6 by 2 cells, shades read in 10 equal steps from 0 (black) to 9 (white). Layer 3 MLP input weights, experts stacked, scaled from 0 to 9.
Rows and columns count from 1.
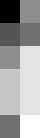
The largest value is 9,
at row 6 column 2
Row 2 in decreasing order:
4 3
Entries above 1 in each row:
1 2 2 2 2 2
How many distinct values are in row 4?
2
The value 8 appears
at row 3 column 2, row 4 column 2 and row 5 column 2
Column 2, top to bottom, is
5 4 8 8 8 9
